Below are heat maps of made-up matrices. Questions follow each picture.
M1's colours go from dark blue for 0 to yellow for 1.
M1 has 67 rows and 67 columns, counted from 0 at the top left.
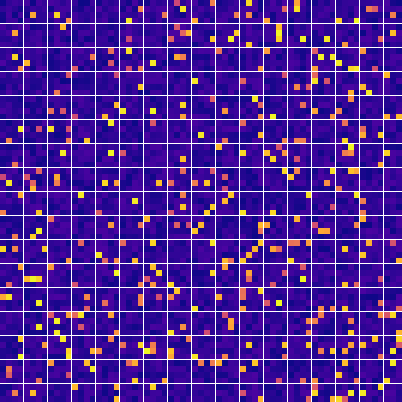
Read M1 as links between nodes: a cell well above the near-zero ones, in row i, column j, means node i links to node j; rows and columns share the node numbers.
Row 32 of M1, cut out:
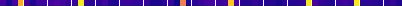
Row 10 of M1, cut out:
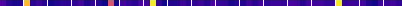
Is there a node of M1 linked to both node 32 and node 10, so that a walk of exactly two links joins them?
no
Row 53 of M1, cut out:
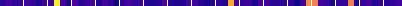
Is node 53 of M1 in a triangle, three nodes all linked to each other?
no
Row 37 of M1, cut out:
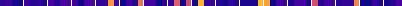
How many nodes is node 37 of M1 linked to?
9
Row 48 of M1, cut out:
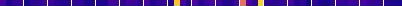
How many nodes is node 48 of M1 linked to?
3
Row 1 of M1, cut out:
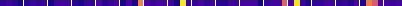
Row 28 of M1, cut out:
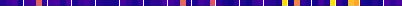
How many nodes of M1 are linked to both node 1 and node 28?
3
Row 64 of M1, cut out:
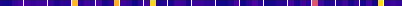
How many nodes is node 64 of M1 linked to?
5
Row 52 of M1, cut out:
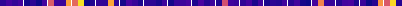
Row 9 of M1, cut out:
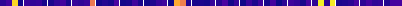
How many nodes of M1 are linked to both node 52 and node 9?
1
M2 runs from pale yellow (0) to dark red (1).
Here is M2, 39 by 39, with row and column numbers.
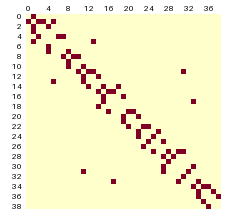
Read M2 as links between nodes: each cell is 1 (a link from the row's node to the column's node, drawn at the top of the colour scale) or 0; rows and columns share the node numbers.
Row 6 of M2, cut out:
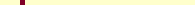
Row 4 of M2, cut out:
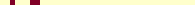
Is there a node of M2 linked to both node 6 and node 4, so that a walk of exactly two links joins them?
no
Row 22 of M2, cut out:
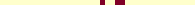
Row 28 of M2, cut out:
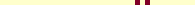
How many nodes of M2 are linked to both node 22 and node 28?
0
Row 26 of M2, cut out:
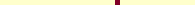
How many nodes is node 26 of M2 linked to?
1
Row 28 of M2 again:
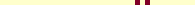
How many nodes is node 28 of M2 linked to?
2
